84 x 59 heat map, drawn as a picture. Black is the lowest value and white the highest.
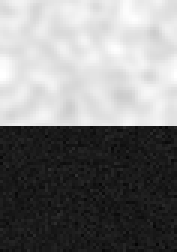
The table splits into 2 rows of 1 panel. Panel 1,1: very high, blotchy, faint in contrast. Panel 2,1: very low, fine-grained, faint in contrast.
